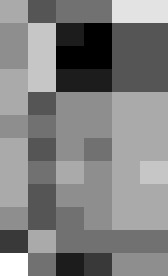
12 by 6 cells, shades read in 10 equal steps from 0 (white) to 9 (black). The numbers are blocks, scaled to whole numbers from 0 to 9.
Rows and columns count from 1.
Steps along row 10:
up down down down same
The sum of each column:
41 54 67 68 46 45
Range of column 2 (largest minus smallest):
4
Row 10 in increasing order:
3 3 4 4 5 6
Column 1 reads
3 4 4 3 3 4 3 3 3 4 7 0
